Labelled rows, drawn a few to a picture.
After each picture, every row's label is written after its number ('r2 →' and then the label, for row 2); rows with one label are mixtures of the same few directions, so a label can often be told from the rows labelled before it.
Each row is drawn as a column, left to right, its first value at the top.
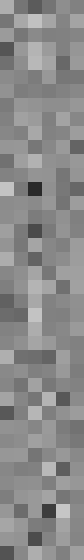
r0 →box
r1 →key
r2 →box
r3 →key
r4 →key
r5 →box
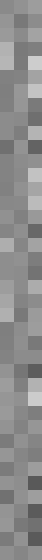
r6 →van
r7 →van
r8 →key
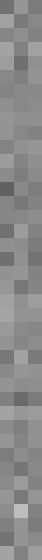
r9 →box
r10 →key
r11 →box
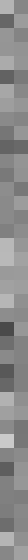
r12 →van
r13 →box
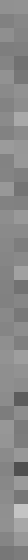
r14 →box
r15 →key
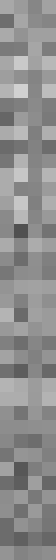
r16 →key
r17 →key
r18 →van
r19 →key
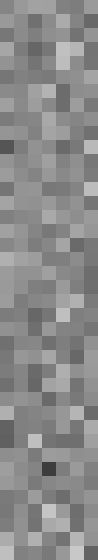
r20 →box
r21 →box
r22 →van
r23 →key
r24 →van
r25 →box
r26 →box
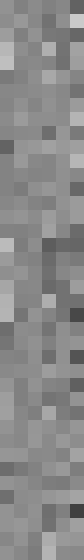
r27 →van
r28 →key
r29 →box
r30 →box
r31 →van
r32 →key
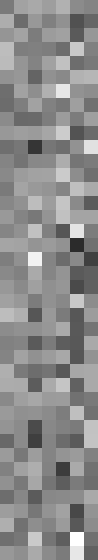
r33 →van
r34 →key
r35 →box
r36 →key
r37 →key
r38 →box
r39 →box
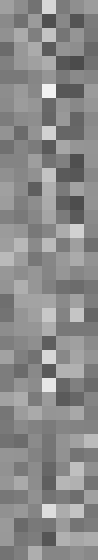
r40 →box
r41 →van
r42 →box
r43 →key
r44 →key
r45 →key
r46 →van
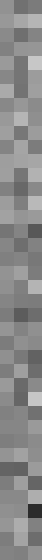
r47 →key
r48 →key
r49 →key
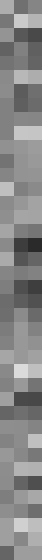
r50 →box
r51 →van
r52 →van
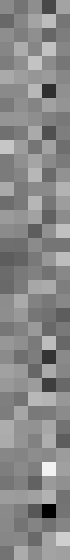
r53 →box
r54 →box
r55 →key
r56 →key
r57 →box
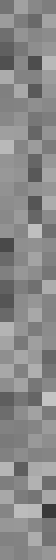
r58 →van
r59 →key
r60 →key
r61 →key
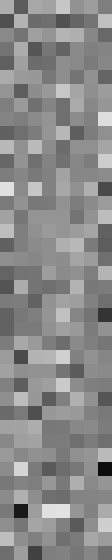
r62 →box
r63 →key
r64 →box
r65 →key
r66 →key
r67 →van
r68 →box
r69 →key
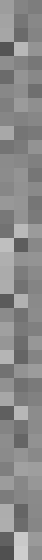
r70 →box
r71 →box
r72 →key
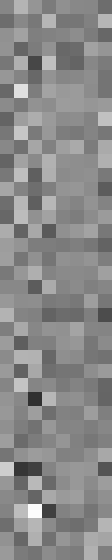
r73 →key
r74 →key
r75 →key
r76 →key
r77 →van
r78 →van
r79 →box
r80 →key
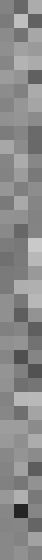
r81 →box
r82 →key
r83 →van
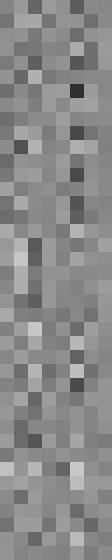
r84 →key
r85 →box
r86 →van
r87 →van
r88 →key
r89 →key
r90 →van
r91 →van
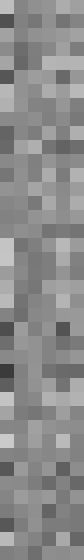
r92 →van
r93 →van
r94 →box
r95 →key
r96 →van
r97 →key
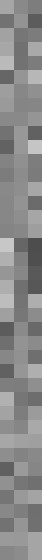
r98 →van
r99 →van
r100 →box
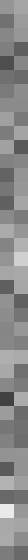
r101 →key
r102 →box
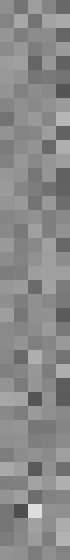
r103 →key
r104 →key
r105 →key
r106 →box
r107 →key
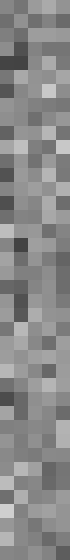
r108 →key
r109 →van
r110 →key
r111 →key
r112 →box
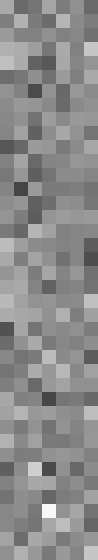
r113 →van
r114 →box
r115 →key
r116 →key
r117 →van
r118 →key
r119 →box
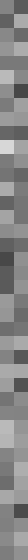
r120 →box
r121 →key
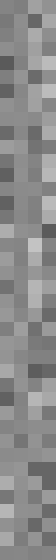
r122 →key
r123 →van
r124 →van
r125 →key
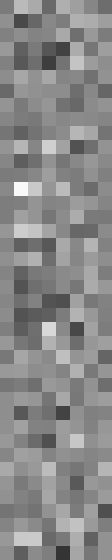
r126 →key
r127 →box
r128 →box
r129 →van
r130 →box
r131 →van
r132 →box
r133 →key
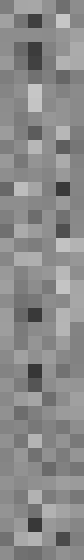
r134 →box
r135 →box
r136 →van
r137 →key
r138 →box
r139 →van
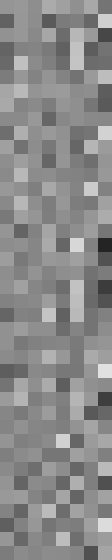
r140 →van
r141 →key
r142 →key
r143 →key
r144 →van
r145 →van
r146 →box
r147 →van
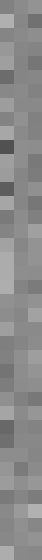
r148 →box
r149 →key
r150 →key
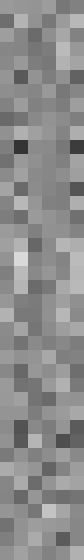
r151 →key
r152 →box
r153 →van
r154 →key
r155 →van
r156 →box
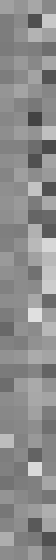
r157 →van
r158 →key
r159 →key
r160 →box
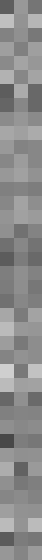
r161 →van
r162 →key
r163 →van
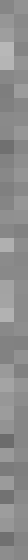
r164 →van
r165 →key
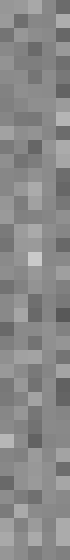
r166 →van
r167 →key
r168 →box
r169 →van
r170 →key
